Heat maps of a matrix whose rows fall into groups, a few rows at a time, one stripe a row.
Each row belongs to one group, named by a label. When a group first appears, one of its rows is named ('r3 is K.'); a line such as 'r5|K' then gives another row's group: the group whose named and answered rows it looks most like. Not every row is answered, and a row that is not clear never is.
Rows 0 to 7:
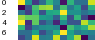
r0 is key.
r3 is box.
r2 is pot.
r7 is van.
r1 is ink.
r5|key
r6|pot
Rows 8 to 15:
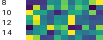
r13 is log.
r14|pot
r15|key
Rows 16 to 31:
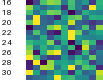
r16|ink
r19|pot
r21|log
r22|pot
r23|pot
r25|box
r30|key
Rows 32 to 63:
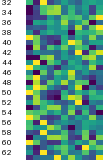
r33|ink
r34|ink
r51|pot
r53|ink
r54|box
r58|van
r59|log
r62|van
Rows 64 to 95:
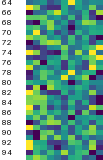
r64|pot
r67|box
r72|ink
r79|van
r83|box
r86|box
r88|ink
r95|box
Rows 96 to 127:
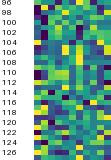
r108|pot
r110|ink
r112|box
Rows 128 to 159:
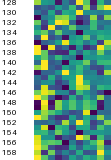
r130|pot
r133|van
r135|pot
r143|pot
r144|pot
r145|pot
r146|box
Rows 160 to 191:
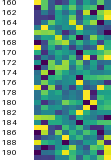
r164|van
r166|box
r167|log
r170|key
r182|pot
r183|box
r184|key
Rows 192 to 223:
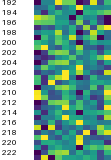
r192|log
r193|pot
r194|key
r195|box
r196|box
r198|log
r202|ink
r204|ink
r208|van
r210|key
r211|key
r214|key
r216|pot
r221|key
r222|ink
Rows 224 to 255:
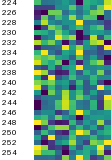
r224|key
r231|log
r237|pot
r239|van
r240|box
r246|pot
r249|ink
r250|pot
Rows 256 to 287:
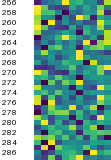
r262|key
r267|pot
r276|van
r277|van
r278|ink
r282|key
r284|van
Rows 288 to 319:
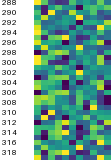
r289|key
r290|van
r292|key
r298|ink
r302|pot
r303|ink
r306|ink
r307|box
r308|box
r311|pot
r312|log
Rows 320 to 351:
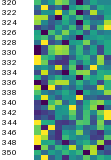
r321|pot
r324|key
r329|ink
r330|ink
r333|log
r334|pot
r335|key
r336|ink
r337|van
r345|van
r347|key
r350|box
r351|pot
